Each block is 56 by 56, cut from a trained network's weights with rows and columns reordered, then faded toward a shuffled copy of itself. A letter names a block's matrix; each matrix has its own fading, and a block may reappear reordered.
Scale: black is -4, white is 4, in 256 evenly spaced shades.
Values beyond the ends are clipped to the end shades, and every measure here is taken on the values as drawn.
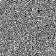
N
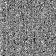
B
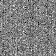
B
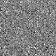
N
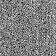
B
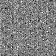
B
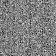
B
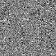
N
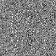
N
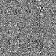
N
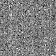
B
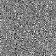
N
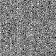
B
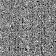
B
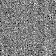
B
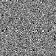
N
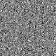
N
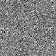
N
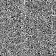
B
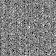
B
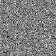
N
